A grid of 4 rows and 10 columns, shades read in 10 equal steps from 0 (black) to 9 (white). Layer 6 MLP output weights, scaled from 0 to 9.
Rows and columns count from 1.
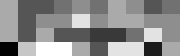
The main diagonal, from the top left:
6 3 6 9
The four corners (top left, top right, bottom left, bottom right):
6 4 0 6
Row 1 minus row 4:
6 -4 -6 -5 -1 1 -2 -3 2 -2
